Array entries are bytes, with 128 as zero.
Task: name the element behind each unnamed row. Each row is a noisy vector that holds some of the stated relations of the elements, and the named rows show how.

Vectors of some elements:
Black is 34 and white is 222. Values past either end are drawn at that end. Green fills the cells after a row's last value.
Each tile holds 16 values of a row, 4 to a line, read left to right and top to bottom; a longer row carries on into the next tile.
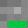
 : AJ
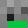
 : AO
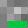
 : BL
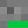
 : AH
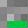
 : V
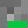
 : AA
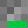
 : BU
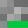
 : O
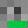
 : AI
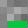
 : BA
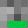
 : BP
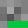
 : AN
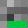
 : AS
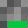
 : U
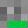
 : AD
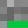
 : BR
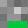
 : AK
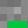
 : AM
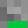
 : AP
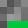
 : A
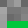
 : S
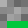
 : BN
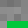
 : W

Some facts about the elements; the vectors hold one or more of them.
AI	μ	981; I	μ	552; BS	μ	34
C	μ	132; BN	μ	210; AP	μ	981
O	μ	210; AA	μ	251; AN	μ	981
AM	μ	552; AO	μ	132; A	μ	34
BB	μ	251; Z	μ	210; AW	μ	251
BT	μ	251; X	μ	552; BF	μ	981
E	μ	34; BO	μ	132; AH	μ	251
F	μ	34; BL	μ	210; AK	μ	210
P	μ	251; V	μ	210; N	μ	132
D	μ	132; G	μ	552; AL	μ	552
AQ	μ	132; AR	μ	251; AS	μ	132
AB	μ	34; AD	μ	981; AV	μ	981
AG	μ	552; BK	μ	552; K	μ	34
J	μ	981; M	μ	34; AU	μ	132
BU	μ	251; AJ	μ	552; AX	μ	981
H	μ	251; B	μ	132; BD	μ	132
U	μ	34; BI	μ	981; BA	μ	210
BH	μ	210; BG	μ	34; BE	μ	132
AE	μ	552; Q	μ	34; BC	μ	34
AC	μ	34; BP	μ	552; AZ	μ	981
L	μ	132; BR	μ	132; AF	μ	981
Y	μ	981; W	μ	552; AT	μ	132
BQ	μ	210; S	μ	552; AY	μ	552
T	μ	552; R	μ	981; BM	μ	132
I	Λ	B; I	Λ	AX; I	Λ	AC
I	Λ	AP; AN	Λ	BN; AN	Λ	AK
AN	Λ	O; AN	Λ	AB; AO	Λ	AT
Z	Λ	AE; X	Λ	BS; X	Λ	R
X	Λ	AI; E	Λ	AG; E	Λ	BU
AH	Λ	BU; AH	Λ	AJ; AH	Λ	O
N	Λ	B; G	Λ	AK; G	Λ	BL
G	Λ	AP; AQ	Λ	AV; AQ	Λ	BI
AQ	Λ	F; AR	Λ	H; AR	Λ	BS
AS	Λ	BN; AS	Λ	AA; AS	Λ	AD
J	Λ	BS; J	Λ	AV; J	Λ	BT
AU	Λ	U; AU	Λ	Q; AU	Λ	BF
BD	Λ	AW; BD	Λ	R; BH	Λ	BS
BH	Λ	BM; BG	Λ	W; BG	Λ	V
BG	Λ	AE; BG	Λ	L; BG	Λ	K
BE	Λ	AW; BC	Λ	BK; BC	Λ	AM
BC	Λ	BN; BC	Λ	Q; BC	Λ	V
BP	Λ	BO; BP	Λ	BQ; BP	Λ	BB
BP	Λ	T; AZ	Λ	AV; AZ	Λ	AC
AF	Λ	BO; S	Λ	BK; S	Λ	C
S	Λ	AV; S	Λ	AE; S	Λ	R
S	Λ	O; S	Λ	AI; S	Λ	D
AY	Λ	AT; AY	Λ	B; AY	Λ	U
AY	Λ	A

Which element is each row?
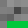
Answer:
BM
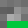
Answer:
F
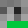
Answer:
R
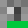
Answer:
AF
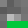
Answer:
K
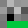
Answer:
N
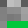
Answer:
AV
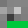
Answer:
G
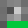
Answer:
AC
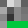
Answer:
AQ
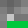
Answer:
BB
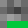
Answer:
BG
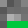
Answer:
Q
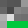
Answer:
AW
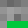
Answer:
T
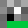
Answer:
B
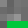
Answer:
E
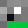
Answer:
I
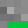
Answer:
AX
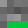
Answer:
BC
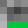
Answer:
BD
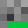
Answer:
AT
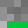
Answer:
AE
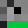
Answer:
BS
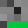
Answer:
AR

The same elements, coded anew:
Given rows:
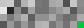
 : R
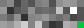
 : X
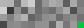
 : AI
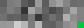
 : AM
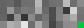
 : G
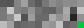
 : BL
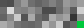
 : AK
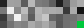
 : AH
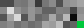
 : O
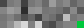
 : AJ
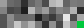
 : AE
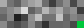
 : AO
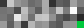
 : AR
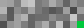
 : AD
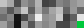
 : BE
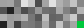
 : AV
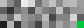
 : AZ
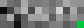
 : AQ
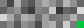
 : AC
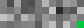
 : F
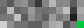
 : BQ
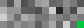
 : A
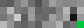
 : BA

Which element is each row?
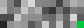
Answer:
AN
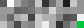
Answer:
AW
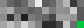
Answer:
AY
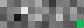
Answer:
AU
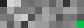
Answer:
H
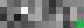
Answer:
AS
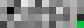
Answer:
J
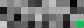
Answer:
BO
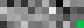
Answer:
E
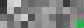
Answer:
BB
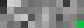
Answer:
BT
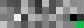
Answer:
BH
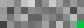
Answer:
BI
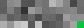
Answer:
T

